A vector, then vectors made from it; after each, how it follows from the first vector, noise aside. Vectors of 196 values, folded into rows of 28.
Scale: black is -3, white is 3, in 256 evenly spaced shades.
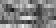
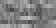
shrunk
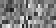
sign-scrambled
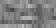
shrunk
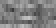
shrunk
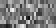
sign-scrambled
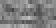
shrunk
